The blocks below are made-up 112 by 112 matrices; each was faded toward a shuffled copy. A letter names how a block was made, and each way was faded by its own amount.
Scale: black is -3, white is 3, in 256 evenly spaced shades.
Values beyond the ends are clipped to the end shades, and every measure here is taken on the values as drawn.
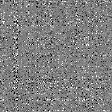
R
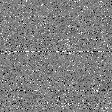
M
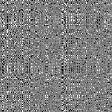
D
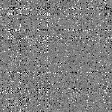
R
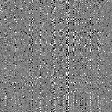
D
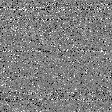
M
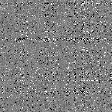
R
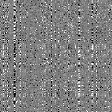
D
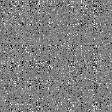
R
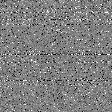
M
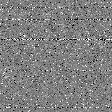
M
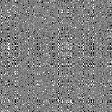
D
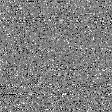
M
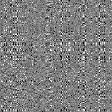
D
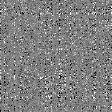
R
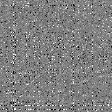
R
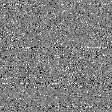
M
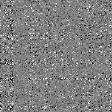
R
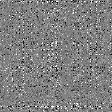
R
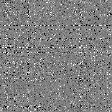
R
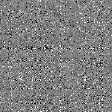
R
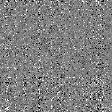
R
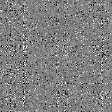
R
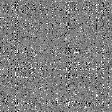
R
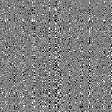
D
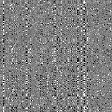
D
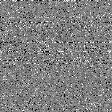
M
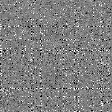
R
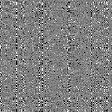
D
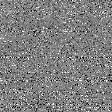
M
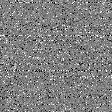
M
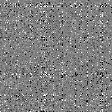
R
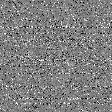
M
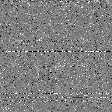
M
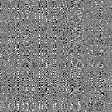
D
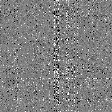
R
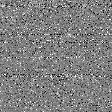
M
